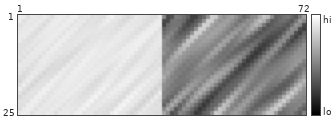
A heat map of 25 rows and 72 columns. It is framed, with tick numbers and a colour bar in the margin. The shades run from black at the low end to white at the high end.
It is made of 1 by 2 panels. Panel 1,1: very high, slanting up to the right, faint in contrast. Panel 1,2: middling, slanting up to the right, strong in contrast.
